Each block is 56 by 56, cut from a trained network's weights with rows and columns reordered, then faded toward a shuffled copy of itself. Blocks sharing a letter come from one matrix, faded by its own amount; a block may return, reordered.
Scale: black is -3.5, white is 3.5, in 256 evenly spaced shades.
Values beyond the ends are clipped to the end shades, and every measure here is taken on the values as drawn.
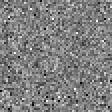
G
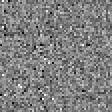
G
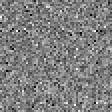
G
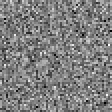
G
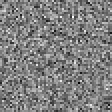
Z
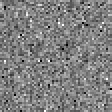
G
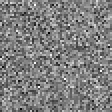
Z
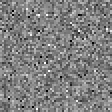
G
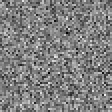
Z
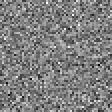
Z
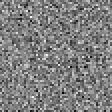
Z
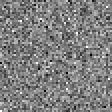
G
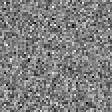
G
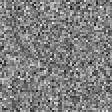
Z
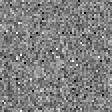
G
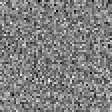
Z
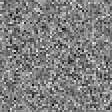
Z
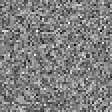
Z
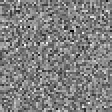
Z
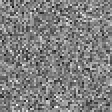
Z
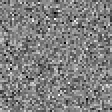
G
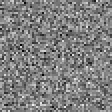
Z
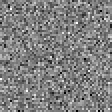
G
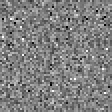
G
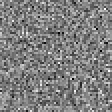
G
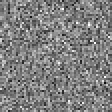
Z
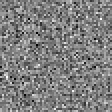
G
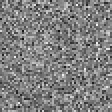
Z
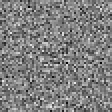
Z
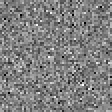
G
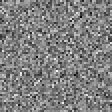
Z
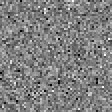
G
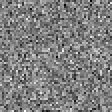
Z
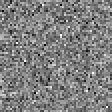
G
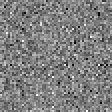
G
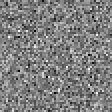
G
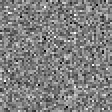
G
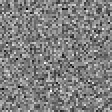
Z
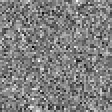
Z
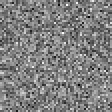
Z
